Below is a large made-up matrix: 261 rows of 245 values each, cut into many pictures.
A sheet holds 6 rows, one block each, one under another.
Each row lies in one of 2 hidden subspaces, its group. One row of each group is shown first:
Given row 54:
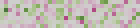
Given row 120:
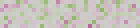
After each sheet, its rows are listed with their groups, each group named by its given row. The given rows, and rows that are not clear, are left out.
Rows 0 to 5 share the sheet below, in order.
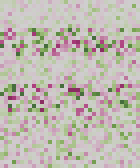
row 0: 120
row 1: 120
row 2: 120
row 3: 120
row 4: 54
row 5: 54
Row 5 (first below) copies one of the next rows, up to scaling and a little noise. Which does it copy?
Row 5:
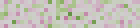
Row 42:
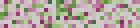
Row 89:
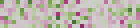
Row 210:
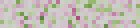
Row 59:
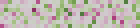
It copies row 42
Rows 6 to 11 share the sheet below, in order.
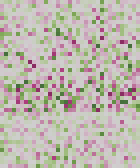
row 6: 120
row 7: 120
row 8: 54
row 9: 120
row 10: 120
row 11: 54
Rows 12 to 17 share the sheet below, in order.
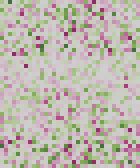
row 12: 54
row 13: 54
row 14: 54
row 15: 54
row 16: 120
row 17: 54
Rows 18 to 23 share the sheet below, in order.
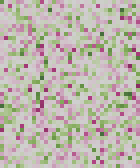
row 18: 120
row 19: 54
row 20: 54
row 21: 54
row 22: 120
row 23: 120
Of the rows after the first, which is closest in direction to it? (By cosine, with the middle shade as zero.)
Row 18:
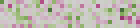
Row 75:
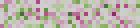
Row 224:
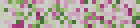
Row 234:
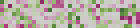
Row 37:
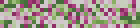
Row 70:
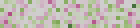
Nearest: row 234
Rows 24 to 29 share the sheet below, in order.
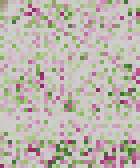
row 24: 54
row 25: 54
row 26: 54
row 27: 120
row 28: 54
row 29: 54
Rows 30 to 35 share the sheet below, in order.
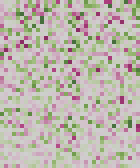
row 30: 54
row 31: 54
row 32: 54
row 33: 120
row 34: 54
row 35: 120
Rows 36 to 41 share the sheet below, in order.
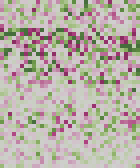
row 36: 54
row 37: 120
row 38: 54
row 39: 120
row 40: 54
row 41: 54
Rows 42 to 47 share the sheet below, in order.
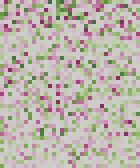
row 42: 54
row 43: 54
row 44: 120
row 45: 54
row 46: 54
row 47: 54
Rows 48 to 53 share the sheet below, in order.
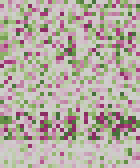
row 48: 54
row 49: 120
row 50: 120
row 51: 120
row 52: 120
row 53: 54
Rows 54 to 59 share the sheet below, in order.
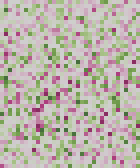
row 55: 120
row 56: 120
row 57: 54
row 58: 54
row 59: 54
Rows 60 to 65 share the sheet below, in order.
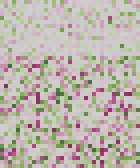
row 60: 120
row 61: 120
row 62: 54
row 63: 54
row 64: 54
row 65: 120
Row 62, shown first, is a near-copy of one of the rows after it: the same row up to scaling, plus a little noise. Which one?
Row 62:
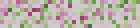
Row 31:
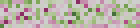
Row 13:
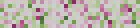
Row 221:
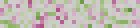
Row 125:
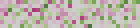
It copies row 125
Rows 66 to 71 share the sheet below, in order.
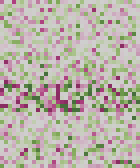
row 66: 120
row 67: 120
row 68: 120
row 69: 54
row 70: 120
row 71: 54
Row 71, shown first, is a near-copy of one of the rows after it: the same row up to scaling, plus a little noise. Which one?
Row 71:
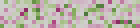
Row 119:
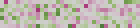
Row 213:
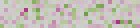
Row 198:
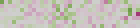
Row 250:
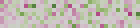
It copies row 213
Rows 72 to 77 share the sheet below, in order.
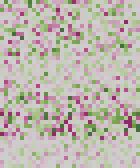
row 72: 54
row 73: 120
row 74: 120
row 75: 54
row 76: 54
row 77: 54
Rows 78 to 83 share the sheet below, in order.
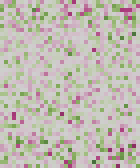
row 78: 54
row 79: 120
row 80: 120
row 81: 54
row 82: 120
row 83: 120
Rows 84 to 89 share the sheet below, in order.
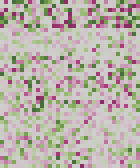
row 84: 120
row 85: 120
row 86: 120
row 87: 54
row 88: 54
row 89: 54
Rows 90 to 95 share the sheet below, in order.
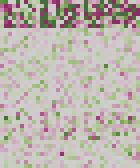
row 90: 120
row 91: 54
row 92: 120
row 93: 54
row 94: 120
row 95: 54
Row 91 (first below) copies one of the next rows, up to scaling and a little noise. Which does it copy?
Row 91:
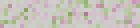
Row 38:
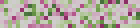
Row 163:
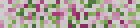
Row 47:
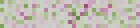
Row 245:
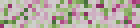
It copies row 245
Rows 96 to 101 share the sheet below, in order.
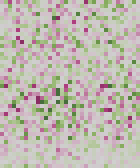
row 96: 54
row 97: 54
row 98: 120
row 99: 54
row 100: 54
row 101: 54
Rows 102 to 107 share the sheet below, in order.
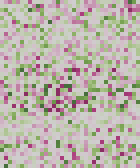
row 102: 54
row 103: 120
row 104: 54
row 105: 54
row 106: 120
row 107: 120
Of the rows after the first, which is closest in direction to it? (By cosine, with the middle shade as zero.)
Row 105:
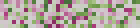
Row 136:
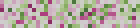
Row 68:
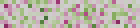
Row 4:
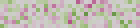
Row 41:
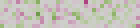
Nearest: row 136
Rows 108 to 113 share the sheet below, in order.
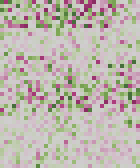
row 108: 54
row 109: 120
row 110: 120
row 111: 54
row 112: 54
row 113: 54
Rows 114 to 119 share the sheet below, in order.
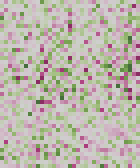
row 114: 120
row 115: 54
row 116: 54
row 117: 54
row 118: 54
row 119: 54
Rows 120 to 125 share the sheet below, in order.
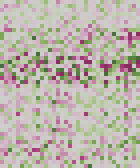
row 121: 54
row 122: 54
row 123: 54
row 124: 54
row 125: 54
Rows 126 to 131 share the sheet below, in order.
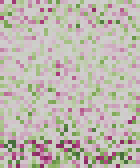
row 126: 120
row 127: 54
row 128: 54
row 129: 54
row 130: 54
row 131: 120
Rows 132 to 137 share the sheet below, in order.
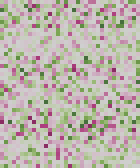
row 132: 54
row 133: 120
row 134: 54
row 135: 120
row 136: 54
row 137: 54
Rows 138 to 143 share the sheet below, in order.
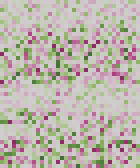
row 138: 54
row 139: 54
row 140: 54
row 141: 54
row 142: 54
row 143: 120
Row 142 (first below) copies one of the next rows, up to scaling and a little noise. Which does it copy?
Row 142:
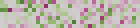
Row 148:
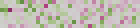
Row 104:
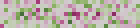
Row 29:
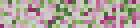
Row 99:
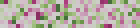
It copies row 148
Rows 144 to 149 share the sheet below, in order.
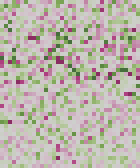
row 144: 120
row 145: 54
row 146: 120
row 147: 54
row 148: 54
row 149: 54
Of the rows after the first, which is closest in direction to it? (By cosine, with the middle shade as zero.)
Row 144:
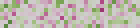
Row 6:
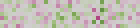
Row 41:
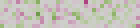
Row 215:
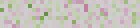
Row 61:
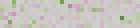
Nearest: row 61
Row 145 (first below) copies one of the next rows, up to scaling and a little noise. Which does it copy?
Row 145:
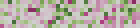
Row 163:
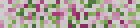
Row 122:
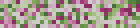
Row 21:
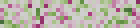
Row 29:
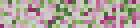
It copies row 29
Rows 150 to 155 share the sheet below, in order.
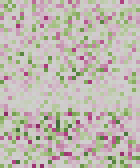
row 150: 120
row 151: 54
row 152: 54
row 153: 120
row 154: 54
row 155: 54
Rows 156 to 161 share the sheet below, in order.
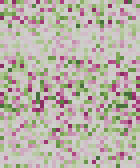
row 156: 120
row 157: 120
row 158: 120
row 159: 54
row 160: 54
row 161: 120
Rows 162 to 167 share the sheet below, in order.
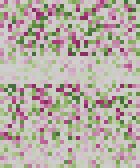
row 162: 54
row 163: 54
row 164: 54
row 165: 120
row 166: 120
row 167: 120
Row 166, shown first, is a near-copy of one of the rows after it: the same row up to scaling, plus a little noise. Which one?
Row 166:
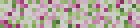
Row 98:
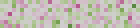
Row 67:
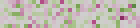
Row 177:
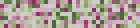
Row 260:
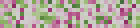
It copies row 98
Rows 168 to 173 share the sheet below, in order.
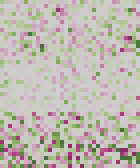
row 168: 54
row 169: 54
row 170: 120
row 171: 54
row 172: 120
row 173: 120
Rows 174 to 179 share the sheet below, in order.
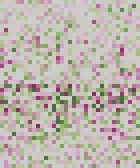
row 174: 120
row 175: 54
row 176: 120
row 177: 120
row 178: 54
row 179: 120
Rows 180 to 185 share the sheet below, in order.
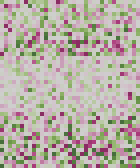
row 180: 120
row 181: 54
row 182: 120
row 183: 54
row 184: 120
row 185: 54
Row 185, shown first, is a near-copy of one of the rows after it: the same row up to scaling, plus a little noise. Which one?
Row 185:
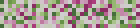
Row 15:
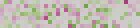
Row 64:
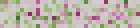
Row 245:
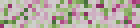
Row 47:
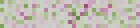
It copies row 47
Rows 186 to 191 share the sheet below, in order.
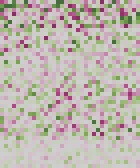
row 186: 120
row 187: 54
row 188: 120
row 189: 54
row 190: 120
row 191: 120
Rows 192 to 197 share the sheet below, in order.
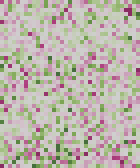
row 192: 54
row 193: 54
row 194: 54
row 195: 120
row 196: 54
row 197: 54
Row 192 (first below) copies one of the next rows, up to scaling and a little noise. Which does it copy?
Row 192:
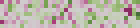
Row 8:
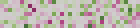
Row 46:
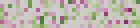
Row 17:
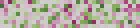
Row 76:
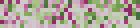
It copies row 76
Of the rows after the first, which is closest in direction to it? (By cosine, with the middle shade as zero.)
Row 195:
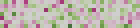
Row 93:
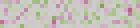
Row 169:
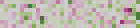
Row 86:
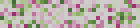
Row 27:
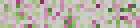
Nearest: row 27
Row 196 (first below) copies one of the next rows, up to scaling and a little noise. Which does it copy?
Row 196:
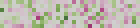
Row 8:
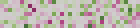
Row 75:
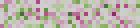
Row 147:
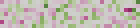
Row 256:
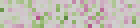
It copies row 256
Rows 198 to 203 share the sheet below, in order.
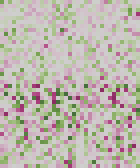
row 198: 54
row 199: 120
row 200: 120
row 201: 54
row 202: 54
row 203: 120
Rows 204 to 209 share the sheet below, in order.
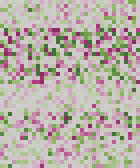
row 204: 54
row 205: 120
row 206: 54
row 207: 120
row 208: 54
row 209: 54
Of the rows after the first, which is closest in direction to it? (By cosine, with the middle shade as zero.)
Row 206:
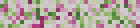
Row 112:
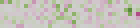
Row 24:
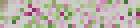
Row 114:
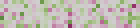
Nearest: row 114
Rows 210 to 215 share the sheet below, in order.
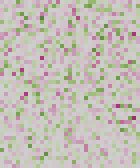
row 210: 54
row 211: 120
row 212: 120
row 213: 54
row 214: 120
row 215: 54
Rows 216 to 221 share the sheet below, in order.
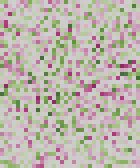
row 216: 120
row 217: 120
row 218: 120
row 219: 54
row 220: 54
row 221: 54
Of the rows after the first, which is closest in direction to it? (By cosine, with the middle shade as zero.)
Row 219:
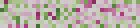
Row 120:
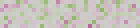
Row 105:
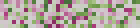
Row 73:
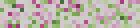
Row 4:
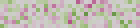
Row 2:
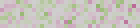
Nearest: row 4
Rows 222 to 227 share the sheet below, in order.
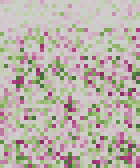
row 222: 54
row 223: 54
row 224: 54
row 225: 120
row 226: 54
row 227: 120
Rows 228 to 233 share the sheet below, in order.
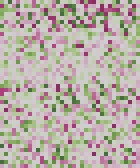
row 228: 54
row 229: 54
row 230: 120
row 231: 120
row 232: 54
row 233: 54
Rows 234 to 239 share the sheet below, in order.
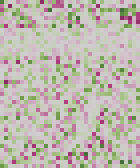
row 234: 120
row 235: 120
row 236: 120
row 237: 54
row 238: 120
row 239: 54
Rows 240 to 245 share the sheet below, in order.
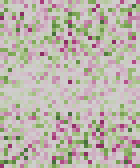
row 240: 120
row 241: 54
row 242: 120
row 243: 54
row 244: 120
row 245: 54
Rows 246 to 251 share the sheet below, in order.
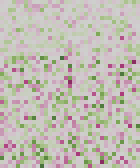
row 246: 54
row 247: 120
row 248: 120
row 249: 120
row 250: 54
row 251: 120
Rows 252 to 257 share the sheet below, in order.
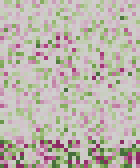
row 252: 120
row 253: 54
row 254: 120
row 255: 54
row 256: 54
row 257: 120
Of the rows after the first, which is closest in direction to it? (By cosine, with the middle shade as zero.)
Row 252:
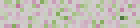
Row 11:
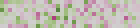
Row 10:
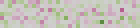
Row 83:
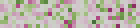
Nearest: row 83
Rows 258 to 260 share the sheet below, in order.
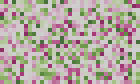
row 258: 120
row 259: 54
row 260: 120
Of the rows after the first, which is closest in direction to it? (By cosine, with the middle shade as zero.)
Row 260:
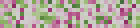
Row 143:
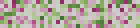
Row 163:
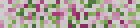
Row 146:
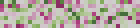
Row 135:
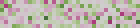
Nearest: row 143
